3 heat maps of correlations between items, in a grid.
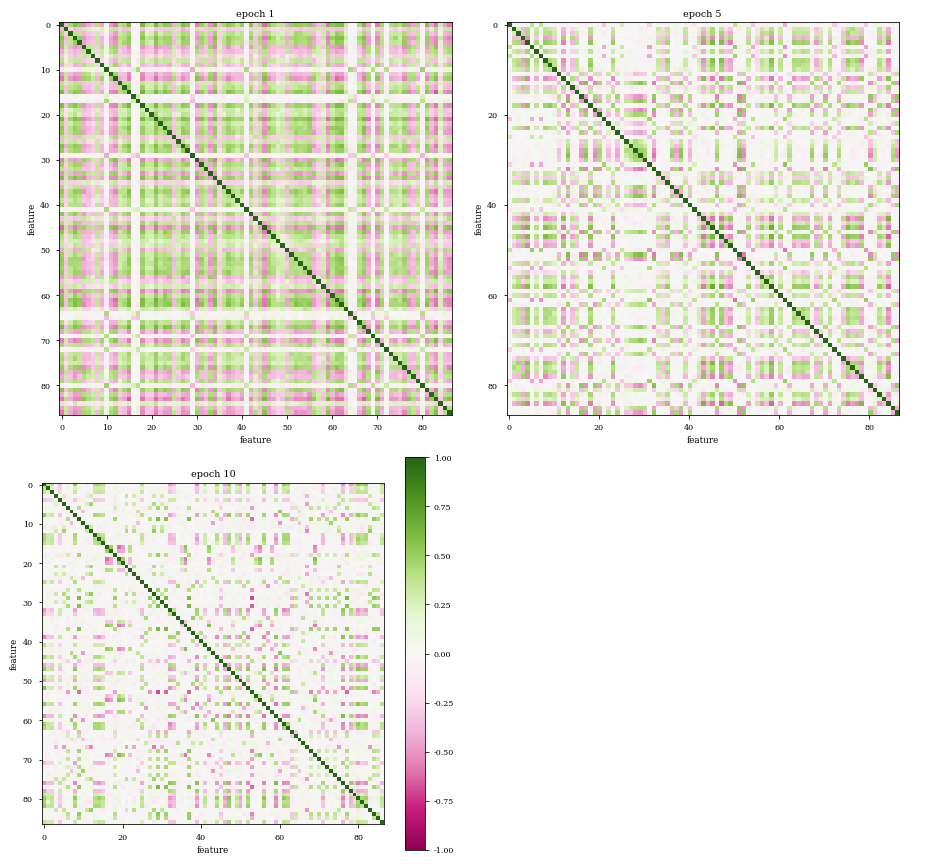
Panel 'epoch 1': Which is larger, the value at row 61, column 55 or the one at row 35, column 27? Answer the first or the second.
the first
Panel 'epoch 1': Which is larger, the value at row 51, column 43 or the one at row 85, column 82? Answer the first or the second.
the second
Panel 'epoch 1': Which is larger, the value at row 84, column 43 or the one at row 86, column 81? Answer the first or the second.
the first
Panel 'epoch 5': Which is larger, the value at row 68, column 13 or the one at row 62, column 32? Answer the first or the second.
the first
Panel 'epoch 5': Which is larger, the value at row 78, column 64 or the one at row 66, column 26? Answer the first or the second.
the second
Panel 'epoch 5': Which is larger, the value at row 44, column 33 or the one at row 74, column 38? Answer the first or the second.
the first
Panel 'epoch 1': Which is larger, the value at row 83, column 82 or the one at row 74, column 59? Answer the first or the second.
the first
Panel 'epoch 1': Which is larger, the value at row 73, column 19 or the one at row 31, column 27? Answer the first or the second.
the second
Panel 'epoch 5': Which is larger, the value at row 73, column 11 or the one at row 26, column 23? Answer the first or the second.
the second
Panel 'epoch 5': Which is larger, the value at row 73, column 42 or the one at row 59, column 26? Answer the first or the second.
the second
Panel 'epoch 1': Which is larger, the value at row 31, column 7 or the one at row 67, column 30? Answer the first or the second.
the first
